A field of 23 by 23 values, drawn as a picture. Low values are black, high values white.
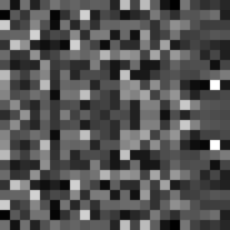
The texture is fine-grained noise. The top and bottom halves mirror each other. No seam splits the table. There is no overall slope. No row or column stands out. Overall the values sit about 30% of the way up the scale.
